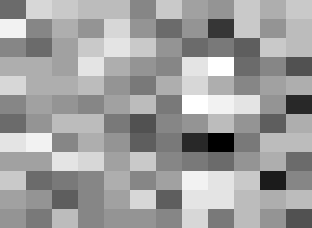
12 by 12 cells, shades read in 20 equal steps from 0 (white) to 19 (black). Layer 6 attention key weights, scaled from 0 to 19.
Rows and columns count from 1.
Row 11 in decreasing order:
12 12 9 8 7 7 6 5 5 3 2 2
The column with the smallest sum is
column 8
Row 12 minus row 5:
5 4 -1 4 0 -2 3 0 4 -4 1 7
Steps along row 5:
up same down up up down down up up down down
